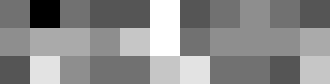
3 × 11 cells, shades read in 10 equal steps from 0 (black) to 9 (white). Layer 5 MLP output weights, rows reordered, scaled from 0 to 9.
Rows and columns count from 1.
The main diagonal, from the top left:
4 6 5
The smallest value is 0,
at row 1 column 2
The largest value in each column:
5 8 6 5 7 9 8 5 5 5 7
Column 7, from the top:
3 4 8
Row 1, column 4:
3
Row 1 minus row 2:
-1 -6 -2 -2 -4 0 -1 -1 0 -1 -3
